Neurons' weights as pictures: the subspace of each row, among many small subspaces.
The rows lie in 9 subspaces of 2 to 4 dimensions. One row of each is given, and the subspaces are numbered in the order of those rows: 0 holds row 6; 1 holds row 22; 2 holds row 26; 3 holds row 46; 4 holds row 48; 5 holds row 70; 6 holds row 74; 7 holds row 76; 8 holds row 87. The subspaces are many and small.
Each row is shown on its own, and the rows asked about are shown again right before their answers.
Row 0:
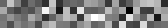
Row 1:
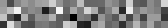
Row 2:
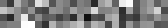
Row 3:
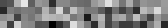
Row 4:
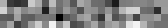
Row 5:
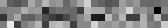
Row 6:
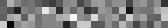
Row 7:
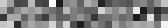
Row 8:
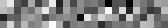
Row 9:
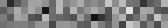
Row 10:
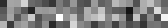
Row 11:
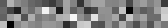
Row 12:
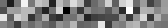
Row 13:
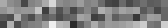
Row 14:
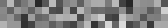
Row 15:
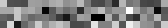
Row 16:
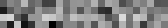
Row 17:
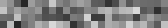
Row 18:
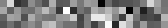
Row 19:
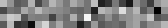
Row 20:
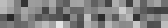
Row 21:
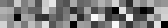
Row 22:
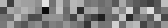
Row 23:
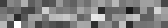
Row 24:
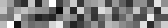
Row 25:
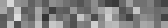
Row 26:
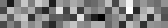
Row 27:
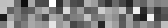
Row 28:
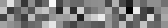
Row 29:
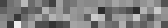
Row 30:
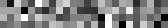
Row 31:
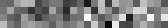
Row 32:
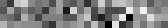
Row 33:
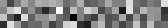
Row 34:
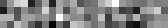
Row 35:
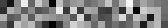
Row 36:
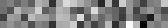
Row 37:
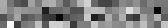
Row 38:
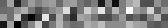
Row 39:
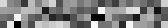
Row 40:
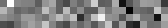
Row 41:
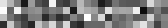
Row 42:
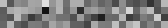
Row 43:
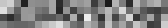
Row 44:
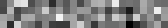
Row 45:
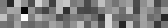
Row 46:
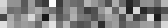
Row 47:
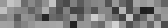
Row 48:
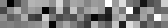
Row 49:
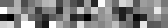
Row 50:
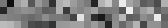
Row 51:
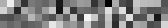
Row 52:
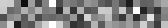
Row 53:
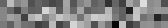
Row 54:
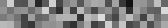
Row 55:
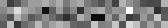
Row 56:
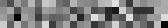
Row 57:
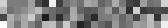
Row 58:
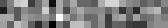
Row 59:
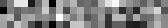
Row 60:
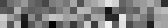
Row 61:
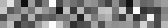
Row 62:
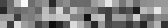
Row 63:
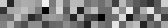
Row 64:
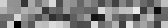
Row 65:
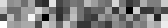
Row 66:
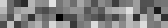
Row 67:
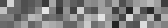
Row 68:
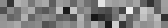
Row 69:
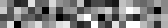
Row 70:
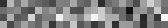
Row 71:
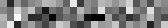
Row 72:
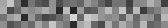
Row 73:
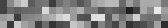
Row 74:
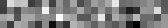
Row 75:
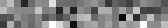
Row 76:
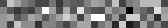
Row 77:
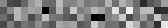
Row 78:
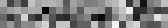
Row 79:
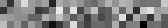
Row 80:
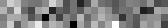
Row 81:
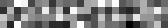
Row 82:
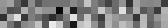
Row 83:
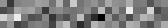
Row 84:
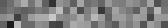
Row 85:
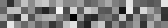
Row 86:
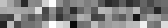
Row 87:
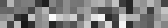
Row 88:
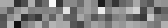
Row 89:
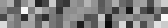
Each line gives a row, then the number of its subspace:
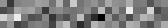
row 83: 8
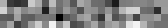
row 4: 6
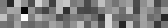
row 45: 3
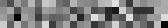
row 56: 4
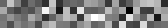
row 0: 7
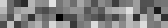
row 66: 5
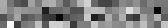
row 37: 0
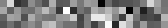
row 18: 5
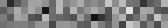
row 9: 4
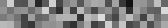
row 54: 8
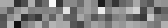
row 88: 3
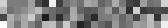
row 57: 3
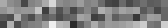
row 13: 1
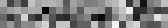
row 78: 4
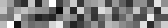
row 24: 8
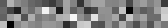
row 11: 0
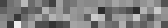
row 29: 2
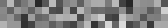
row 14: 8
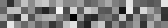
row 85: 0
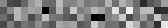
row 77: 4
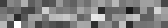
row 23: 2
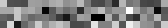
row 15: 7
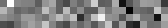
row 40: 6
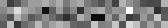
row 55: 7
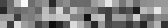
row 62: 7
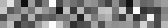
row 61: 2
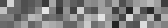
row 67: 1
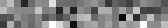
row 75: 1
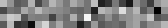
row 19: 8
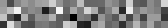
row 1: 0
